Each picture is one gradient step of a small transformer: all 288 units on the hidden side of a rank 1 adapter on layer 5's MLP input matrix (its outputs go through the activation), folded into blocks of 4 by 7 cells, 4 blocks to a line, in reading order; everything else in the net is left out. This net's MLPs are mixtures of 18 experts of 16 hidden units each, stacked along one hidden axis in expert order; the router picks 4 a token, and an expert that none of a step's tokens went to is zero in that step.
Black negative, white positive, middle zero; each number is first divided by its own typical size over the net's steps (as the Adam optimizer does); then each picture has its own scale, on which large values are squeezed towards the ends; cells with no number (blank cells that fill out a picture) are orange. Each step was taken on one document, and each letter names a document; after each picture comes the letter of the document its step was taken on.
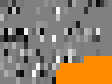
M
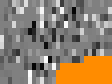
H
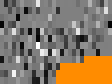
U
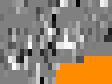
U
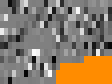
H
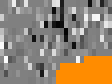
H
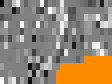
H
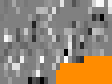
M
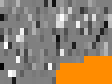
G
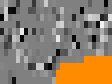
G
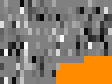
G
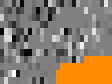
M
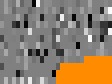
G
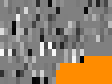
U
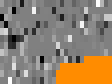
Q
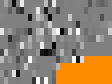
U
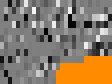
H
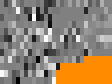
U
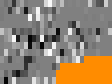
U
